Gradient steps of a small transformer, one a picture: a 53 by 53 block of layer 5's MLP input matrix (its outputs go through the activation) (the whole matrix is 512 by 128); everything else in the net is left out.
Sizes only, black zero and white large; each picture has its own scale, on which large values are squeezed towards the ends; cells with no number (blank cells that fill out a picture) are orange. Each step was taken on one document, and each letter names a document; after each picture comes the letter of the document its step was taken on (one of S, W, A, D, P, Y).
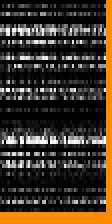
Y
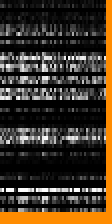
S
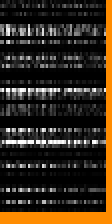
Y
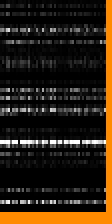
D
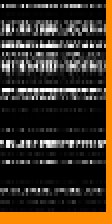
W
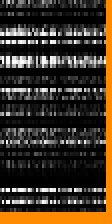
D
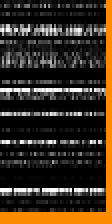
D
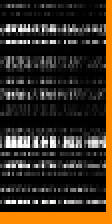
D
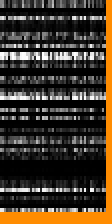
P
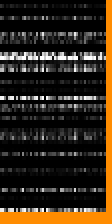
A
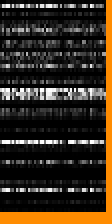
W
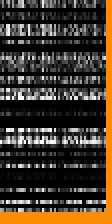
Y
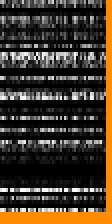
P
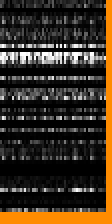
P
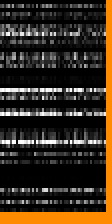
D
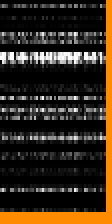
A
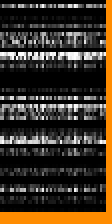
A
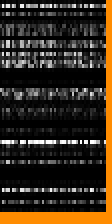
W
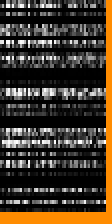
Y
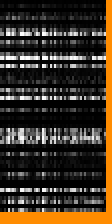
S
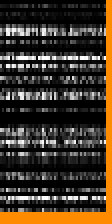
S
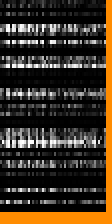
Y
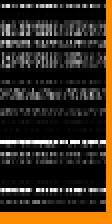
D
